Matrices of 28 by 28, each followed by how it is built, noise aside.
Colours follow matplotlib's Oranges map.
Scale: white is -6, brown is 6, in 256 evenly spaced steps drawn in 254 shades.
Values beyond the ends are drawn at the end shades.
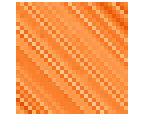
Toeplitz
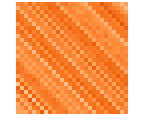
Toeplitz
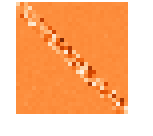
banded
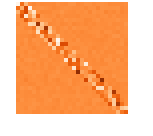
banded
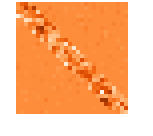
banded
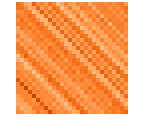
Toeplitz
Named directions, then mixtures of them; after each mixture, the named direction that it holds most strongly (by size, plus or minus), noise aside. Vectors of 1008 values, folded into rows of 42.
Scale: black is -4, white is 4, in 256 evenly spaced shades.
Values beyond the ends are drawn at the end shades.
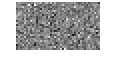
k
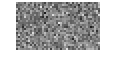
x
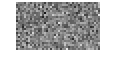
x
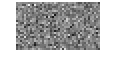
k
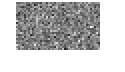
k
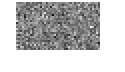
x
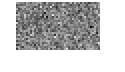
x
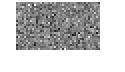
k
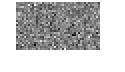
k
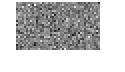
k
